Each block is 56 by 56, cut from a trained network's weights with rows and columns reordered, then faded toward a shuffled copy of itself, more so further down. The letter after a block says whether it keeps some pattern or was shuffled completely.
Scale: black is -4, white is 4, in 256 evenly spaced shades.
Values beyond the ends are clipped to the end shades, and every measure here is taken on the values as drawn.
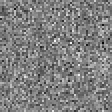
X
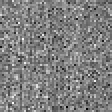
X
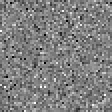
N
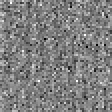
X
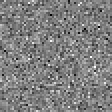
N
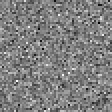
N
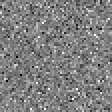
N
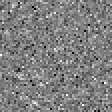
N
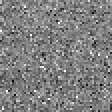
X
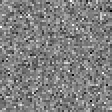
N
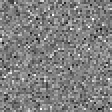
N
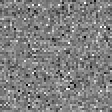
X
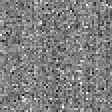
X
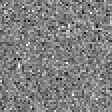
N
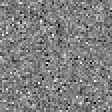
N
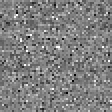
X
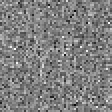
X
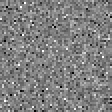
N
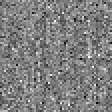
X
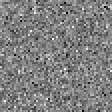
N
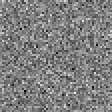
X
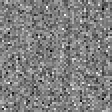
X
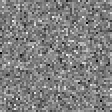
N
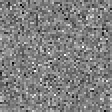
N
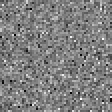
N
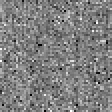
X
